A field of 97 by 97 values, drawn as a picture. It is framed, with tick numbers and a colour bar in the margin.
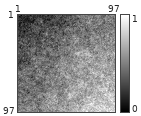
Stripes: none. Ninth with the highest average: bottom right. Histogram: bell-shaped. Mirror symmetry: none. Slope: up to the bottom right.
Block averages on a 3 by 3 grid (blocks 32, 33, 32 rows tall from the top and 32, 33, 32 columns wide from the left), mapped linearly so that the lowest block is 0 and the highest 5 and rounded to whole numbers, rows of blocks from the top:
012
134
245
